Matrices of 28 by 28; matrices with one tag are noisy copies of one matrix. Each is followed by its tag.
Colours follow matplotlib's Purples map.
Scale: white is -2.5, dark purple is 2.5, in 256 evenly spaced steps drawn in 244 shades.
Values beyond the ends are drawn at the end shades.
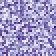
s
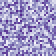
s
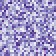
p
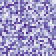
s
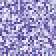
s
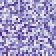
s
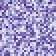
p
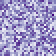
p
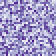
s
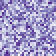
p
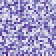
s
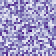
s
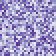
p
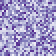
p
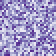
p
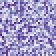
s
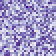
p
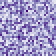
s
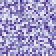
s
